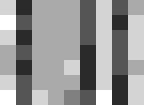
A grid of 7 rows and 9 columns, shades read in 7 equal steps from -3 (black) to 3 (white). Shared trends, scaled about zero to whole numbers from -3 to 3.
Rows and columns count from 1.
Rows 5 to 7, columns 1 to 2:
1 -2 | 2 -1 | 3 -1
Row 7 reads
3 -1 2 1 0 -1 3 -2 2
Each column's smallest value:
1 -2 1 1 0 -2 2 -2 1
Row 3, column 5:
1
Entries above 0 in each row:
6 6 6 6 6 6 5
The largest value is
3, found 3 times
